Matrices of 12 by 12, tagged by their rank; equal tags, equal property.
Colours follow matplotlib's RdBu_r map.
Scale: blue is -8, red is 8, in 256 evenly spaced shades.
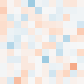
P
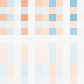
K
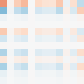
K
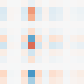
K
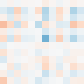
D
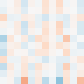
D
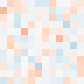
P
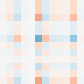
K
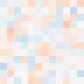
P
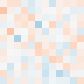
P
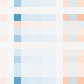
K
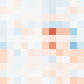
D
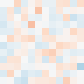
P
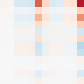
K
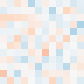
P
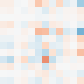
D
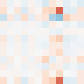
D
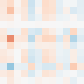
D
